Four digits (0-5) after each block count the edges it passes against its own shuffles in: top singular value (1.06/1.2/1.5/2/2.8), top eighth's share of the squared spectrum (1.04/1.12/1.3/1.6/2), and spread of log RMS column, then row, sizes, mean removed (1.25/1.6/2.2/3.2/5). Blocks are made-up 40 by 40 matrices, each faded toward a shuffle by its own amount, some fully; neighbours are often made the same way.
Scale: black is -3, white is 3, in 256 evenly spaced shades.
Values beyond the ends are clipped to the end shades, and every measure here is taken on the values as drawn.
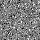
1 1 0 0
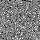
0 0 0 0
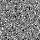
2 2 0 0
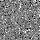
0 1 1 0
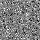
1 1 0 0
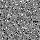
0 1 0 0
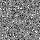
0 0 0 0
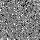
0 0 0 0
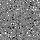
0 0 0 0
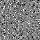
2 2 1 0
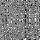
3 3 2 1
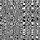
4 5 3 2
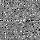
1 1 0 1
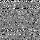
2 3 0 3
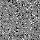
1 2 1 1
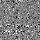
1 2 2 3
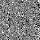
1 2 3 0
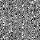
1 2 3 0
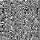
1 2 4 0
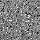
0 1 1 0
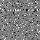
3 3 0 1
